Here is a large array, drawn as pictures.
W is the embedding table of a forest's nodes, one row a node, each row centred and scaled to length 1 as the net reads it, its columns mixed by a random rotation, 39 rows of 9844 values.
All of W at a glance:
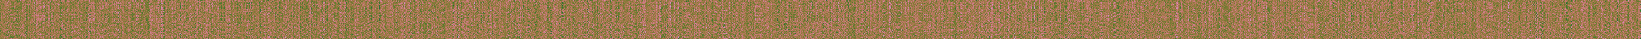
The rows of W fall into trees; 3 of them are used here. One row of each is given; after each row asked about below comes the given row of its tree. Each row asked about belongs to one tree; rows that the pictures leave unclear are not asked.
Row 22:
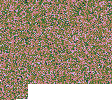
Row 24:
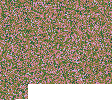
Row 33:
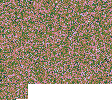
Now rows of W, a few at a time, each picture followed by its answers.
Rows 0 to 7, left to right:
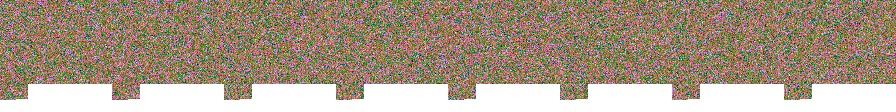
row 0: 24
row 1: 24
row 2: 22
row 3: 22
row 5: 22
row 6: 22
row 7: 22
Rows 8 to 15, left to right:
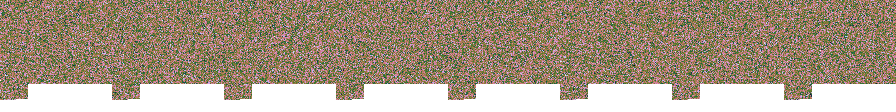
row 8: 22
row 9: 24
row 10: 33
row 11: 24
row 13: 22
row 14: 33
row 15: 22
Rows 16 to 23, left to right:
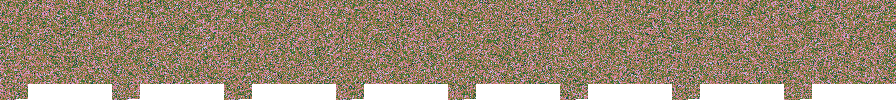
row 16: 22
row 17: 33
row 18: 22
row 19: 22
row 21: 24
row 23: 33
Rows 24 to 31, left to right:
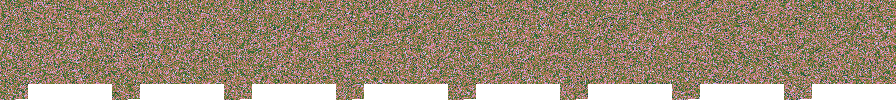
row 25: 24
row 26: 33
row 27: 33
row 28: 24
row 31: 33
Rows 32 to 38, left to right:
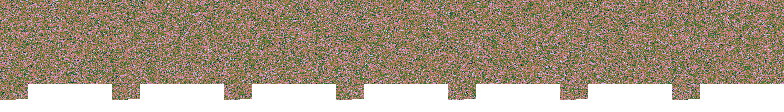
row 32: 24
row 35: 24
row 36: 22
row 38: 33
